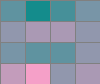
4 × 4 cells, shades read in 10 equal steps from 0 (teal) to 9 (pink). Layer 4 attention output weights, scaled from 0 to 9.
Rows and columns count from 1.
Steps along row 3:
down same up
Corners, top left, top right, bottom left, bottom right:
3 4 7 6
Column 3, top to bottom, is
2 6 3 5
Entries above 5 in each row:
0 2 0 3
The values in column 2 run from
0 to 9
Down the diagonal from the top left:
3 6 3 6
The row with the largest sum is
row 4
